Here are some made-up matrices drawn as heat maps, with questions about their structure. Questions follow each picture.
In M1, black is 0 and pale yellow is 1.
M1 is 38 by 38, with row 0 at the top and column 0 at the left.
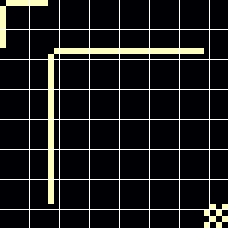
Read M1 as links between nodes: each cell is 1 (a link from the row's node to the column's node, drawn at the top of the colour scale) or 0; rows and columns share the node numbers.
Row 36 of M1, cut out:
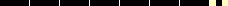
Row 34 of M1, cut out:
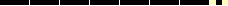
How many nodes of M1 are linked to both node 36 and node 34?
2
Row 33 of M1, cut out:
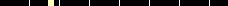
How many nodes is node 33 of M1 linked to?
1
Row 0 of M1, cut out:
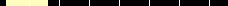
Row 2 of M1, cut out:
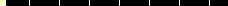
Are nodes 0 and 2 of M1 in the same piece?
yes
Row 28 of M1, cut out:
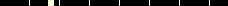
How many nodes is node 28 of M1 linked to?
1
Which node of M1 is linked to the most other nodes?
node 8
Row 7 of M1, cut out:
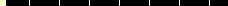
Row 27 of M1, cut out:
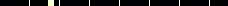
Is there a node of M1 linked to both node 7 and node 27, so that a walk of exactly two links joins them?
no
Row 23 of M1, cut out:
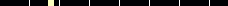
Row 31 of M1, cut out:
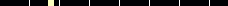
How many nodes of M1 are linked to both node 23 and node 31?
1
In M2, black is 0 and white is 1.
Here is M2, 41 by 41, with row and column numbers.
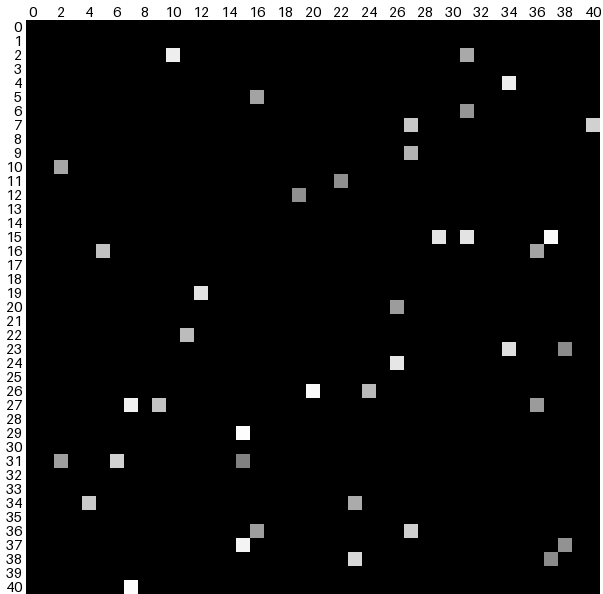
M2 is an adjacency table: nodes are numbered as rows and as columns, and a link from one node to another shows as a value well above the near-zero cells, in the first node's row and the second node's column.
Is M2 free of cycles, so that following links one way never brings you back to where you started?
no
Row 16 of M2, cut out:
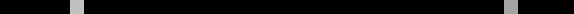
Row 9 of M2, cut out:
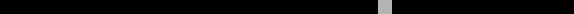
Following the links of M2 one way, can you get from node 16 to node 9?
yes
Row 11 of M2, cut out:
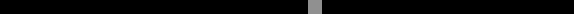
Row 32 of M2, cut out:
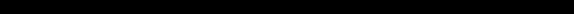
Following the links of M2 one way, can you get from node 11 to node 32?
no
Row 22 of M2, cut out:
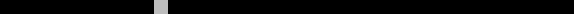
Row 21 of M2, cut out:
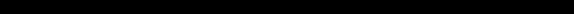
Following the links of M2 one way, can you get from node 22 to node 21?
no
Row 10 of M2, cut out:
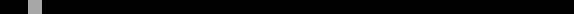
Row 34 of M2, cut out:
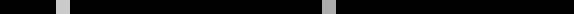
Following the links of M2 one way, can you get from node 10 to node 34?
yes
